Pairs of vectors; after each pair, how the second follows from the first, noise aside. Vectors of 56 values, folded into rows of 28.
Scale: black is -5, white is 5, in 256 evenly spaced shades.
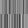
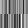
scaled up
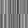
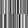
scaled up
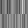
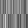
reversed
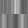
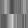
reversed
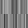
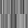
reversed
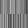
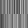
reversed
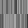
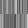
negated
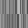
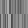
reversed
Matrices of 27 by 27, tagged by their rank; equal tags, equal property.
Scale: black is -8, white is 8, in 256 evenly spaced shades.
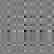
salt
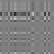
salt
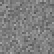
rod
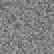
rod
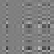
salt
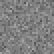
rod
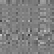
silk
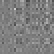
silk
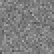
rod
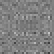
silk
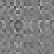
silk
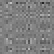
silk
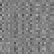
silk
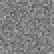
rod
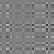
salt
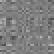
silk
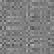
silk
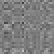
silk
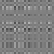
salt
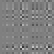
salt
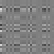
salt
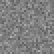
rod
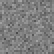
rod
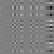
salt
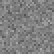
rod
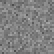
rod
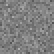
rod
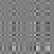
salt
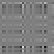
salt
